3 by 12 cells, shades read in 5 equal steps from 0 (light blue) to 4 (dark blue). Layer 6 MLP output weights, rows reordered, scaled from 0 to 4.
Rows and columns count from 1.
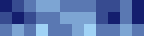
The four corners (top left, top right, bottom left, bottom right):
4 4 2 2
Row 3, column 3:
2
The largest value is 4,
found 5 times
